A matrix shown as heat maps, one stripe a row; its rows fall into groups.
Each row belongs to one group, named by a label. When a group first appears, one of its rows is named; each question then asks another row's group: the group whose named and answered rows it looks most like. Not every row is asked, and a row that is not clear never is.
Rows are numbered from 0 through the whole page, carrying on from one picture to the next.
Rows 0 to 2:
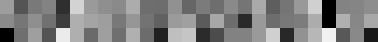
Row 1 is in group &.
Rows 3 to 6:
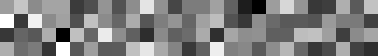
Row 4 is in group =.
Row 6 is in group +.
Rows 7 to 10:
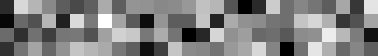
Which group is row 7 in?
&
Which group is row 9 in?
+
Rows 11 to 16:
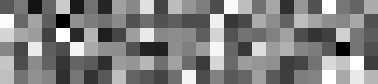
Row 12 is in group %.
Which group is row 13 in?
+
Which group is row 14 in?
%
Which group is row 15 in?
+
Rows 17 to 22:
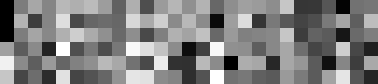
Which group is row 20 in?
+
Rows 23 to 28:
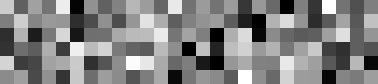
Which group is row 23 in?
=
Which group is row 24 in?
&
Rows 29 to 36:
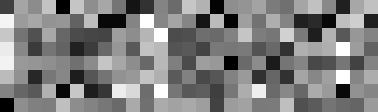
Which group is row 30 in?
+
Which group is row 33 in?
=
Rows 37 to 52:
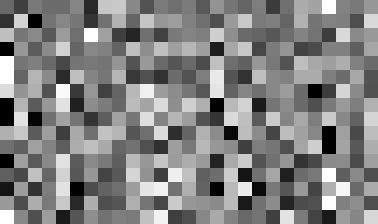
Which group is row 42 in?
%
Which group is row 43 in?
+
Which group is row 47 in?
&
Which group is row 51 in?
=
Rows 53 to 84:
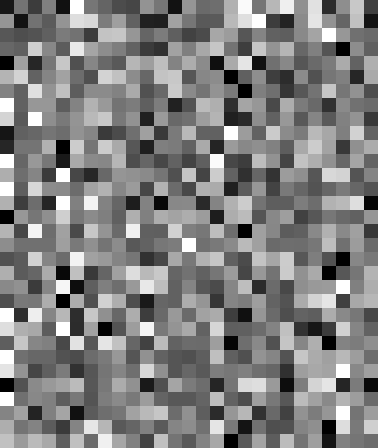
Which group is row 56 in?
%
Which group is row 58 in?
=
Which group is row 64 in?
%
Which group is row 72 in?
&
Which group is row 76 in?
+
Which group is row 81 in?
%
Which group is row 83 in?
&
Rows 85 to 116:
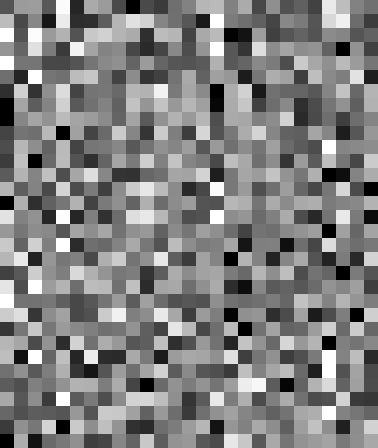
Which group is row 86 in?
+
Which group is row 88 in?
%
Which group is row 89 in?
%
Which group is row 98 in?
+
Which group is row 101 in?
&
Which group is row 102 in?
=
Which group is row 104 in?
%
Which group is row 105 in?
=
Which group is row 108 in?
=
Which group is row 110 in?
=
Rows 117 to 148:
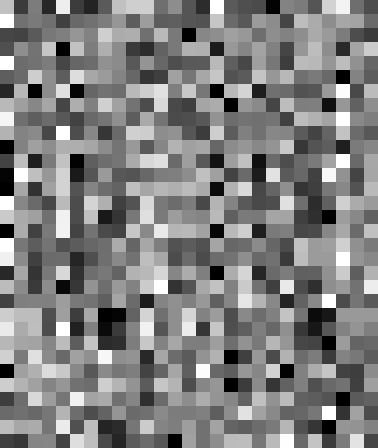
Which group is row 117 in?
+
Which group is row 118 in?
%
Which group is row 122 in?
%
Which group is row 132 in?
+
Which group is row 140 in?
+
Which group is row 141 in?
+
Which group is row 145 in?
%
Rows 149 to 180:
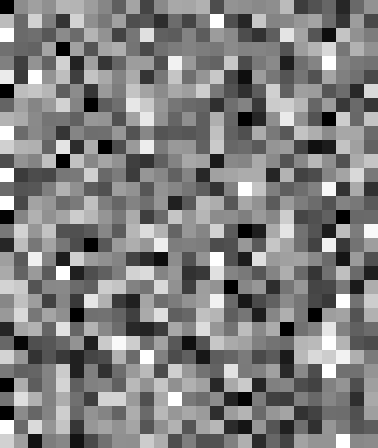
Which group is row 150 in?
%
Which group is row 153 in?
=
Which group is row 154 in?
=
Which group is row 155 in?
&
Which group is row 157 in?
&
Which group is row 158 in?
%
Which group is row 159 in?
+
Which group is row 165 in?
&
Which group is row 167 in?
%
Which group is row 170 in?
&
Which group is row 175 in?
=
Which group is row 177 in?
=
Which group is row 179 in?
=
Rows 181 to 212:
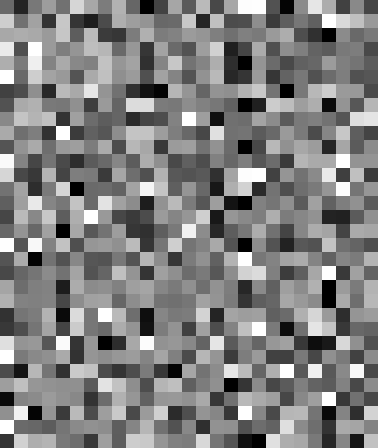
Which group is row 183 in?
+
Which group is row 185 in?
=
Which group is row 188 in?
&
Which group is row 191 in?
&
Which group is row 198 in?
=
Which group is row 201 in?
&
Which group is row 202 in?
&
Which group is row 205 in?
+
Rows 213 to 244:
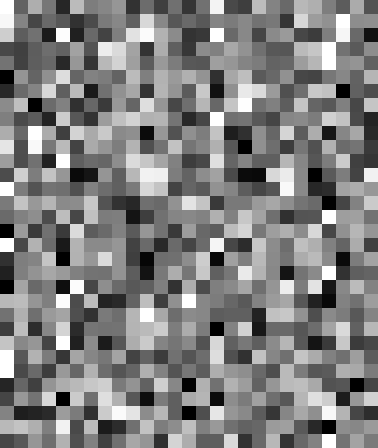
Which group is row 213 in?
%
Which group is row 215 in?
+
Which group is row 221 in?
+
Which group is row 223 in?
=
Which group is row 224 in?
+
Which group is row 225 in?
&
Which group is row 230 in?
%
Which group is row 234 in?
+
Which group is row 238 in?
%
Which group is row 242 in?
+
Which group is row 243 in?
+
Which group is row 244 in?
=
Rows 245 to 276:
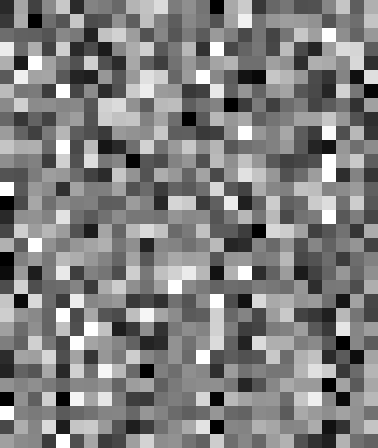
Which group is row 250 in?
&
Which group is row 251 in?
+
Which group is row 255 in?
+
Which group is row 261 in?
&
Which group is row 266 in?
%
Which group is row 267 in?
+
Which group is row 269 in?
%
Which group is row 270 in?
&
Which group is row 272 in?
&
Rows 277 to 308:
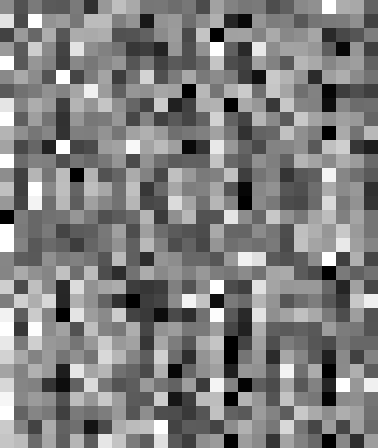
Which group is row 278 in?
=
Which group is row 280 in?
%
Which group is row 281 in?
%
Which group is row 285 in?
%
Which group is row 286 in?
&
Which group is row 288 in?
%
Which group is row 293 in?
%
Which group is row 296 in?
+
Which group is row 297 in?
%
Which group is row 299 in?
%
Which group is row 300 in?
=
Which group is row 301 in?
=
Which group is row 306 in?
%
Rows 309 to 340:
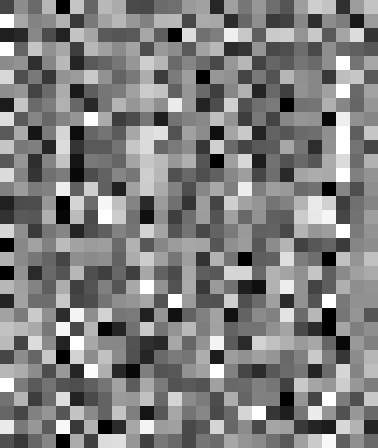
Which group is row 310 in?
=
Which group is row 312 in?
=
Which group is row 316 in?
=
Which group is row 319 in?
+
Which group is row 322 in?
+
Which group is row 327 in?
&
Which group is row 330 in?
=
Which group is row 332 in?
+
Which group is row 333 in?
%
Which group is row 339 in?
+
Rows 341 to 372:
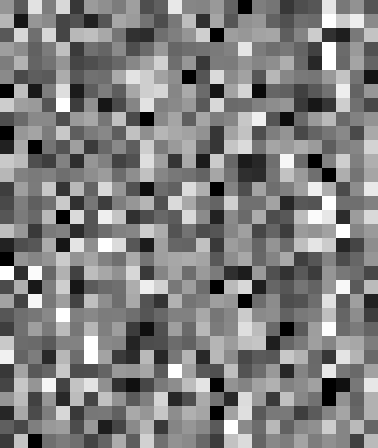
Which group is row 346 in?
+
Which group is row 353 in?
&
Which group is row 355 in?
=
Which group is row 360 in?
=
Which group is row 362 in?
=
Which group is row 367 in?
=
